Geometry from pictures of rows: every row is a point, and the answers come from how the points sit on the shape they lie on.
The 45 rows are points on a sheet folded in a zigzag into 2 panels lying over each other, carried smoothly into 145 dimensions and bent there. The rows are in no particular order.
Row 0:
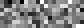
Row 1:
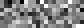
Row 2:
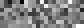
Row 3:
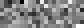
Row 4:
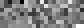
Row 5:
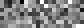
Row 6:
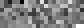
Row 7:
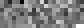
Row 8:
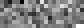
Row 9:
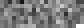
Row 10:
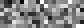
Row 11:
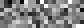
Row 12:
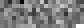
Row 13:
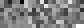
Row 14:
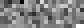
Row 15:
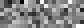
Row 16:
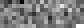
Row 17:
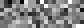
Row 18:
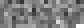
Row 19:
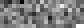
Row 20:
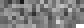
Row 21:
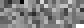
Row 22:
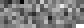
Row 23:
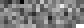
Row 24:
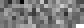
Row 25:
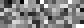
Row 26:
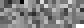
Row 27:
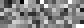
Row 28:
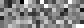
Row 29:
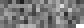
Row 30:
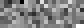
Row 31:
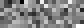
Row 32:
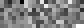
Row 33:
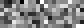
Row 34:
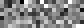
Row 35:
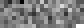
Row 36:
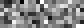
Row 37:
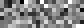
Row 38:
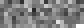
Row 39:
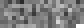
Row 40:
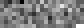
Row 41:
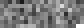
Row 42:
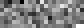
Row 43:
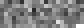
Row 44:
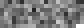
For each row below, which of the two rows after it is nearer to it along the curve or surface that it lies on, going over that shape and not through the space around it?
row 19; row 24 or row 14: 24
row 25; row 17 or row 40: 17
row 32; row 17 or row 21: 17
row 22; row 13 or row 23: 23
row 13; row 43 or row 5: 5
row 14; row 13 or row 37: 37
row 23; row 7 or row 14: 7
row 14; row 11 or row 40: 11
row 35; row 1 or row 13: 13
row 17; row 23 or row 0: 0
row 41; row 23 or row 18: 23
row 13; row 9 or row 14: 9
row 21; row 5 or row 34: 34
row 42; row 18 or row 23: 23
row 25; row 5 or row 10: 10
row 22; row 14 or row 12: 12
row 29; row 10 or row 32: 32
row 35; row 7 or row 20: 7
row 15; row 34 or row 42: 34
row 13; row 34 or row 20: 34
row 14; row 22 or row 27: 27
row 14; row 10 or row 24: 10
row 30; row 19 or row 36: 36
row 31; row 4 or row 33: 33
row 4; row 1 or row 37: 1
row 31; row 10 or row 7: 10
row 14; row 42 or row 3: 3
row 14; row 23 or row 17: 17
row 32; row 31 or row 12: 12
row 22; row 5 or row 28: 5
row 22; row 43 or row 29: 29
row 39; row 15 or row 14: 14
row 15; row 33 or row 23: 33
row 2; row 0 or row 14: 0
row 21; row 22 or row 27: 27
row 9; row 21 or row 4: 4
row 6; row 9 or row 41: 9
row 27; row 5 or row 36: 36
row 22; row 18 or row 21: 21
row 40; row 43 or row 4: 4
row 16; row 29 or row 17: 29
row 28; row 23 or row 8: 8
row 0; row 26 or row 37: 37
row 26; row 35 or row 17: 17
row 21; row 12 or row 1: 1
